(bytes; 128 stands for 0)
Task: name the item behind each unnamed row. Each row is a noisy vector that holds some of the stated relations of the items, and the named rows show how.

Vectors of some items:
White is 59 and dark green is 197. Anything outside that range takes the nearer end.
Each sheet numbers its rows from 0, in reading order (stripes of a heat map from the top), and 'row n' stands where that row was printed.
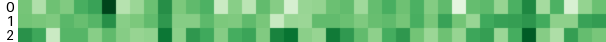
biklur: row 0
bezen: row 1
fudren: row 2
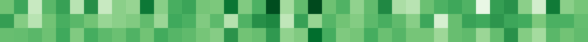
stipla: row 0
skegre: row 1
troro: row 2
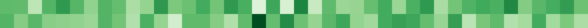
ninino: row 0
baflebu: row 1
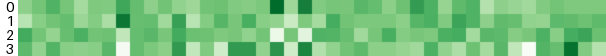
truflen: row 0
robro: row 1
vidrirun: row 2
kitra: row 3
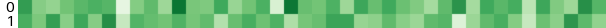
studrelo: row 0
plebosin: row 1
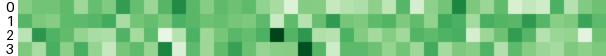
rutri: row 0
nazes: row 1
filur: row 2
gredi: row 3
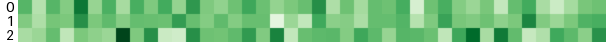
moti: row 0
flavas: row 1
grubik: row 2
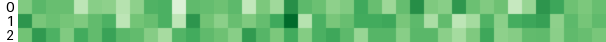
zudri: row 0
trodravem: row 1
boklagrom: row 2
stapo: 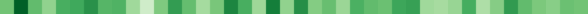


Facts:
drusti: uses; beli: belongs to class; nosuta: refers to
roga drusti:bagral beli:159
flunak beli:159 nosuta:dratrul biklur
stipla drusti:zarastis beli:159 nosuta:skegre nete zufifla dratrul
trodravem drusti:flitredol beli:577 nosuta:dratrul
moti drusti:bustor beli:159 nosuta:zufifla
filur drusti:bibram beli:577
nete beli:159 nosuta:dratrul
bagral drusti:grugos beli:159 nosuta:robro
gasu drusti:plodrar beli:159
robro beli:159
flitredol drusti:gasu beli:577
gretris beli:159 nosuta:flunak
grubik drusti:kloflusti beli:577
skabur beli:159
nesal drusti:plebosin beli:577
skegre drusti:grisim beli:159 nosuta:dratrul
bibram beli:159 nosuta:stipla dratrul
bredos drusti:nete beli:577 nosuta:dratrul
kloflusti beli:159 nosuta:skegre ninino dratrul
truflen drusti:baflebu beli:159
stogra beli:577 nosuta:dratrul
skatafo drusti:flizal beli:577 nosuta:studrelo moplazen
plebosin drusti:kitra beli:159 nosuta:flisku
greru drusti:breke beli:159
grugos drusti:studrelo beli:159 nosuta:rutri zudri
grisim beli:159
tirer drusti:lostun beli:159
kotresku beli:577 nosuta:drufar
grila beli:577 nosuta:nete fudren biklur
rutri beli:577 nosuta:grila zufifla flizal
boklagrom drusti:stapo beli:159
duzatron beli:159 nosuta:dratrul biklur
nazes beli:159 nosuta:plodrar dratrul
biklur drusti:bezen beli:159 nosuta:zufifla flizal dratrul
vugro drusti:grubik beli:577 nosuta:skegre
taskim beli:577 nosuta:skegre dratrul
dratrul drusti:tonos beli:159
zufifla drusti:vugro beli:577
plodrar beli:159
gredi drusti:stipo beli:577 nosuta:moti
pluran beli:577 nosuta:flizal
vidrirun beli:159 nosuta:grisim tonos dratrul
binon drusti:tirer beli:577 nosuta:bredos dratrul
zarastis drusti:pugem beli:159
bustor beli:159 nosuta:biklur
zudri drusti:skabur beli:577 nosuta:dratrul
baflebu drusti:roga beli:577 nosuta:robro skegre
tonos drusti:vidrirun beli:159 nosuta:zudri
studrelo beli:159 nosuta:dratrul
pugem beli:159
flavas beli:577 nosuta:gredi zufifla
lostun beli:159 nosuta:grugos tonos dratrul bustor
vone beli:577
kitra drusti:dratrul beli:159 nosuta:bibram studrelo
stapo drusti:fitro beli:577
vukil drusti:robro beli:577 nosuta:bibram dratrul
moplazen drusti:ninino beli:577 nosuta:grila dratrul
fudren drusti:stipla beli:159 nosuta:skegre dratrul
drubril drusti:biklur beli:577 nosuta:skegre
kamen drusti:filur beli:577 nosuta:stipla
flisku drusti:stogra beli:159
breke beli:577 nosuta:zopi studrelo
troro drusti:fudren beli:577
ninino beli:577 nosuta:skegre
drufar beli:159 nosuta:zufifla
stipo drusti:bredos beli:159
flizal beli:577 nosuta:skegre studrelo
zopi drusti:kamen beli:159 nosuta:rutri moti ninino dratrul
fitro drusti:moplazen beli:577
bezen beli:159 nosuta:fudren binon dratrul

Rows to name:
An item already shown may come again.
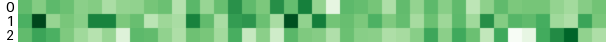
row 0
zopi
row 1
moplazen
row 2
tonos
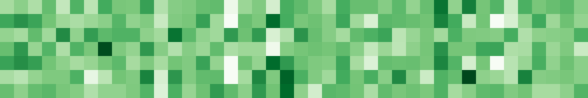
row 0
nete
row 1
grugos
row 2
zufifla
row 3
grila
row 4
grugos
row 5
bredos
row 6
zopi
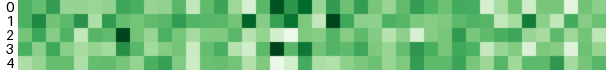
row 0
roga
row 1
zarastis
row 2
grila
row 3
roga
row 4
lostun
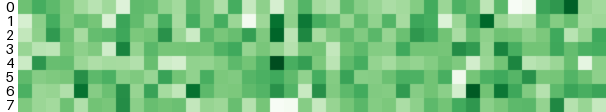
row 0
tonos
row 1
stipo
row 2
tirer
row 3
kloflusti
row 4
kamen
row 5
drubril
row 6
vugro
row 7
bustor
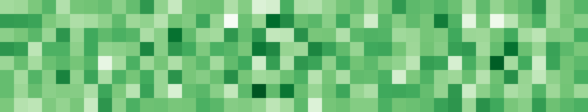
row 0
lostun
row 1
grugos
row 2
zufifla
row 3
fudren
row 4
bibram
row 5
moti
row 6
baflebu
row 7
kloflusti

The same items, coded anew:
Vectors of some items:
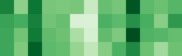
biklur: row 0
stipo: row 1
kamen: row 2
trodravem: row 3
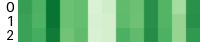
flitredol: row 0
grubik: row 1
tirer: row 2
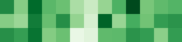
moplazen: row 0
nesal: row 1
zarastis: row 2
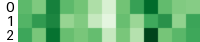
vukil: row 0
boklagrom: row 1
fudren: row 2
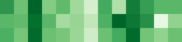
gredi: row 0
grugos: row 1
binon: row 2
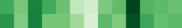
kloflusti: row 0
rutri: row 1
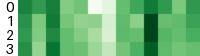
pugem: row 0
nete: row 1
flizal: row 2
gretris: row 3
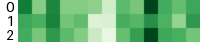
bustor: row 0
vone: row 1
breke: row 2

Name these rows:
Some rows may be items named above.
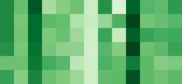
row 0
zufifla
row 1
moplazen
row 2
drufar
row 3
nete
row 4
drubril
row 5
grila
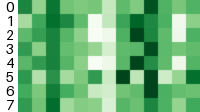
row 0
biklur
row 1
bagral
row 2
roga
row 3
grila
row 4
roga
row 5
dratrul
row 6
kloflusti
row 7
zudri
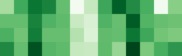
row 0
bagral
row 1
vugro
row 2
zopi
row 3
ninino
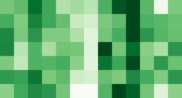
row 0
studrelo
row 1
kloflusti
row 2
lostun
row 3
tonos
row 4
kitra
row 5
fitro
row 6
baflebu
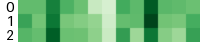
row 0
vugro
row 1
bredos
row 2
skegre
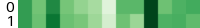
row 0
bibram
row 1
stipla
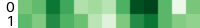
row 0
studrelo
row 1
skatafo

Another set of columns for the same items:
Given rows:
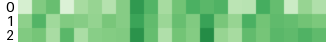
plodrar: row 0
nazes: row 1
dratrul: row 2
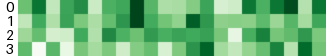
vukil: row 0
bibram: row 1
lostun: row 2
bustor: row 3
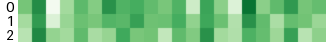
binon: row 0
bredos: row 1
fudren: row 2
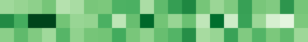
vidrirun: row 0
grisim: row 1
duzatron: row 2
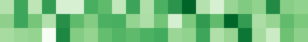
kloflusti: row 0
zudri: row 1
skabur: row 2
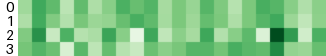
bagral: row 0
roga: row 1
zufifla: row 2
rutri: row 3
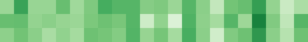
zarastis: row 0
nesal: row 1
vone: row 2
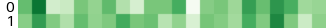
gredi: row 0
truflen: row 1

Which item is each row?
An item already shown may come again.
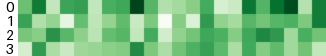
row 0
vukil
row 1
drubril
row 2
tonos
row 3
moplazen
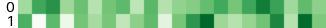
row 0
grugos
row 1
bustor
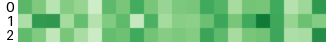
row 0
kitra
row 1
grugos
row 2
kitra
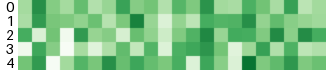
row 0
fudren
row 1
trodravem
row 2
biklur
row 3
ninino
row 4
binon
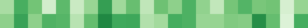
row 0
baflebu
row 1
kamen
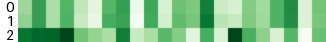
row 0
vugro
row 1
vugro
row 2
skegre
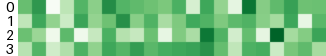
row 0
binon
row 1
stipla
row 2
skatafo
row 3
nete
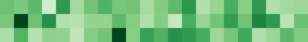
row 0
grila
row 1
zopi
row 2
studrelo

